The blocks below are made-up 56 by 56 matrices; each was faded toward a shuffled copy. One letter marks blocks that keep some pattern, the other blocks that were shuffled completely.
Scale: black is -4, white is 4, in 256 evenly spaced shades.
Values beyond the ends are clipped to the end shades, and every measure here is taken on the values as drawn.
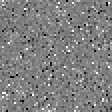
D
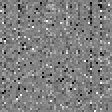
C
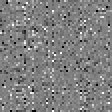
C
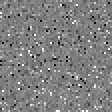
D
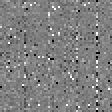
C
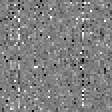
C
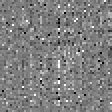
C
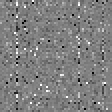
C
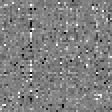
C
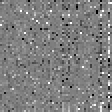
C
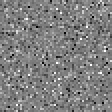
D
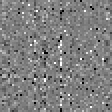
C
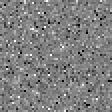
D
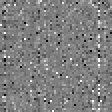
C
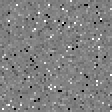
D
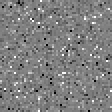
D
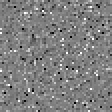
D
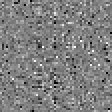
C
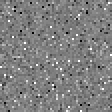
D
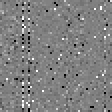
C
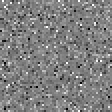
D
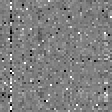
C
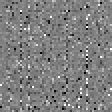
C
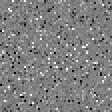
D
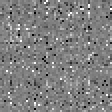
C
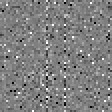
C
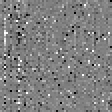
C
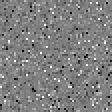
D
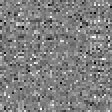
C
